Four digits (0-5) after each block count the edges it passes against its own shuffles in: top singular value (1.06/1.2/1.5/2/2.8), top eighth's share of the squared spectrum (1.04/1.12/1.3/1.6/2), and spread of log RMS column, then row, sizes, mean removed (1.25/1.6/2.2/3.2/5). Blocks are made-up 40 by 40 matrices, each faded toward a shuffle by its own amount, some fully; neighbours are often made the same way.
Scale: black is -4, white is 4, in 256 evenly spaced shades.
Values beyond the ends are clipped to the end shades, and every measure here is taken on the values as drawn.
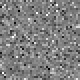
0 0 0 0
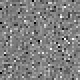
0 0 0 0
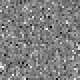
0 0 0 0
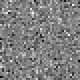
0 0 1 0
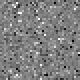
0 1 1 0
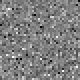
0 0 0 0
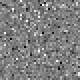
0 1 0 0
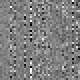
2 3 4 0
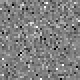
1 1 0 0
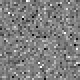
0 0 0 0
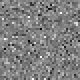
0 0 0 0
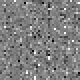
1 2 1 0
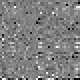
4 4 2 2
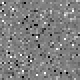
2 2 0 0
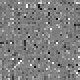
3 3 1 1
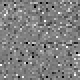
3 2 0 1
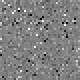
2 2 0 0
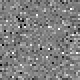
2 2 0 1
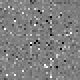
2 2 0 0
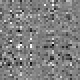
4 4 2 2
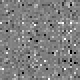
3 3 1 1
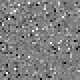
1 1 0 0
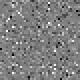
3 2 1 0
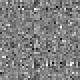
3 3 1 1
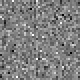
2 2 0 0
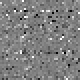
2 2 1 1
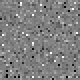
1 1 0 1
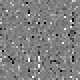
2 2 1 1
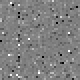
2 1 0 0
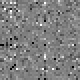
2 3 1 1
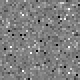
0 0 0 0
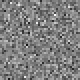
1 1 0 0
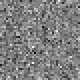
1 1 0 0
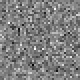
1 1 0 0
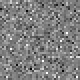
2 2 0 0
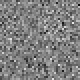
2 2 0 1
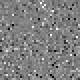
2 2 0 1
